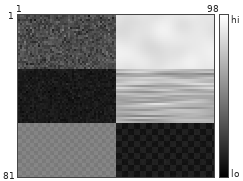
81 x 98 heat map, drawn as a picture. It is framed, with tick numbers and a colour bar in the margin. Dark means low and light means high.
The table splits into 3 rows of 2 panels. Panel 1,1: low, fine-grained. Panel 1,2: very high, smooth, faint in contrast. Panel 2,1: very low, fine-grained, faint in contrast. Panel 2,2: high, streaked across. Panel 3,1: middling, checkered, faint in contrast. Panel 3,2: very low, checkered, faint in contrast.
